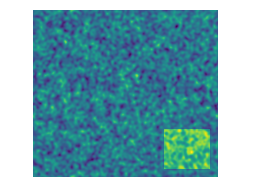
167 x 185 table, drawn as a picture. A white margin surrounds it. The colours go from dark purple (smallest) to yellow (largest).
In the bottom right lies a patch that is higher than the rest. The ninth with the highest average is the bottom right. Overall the values sit about 40% of the way up the scale.
